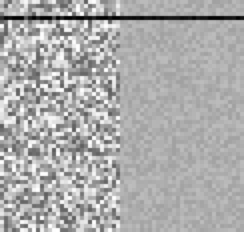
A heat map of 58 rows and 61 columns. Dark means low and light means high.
Slope: none. Average level on the scale: 70%. Seam: vertical, 50% of the way across, the right part calmer. Odd lines: row 5.
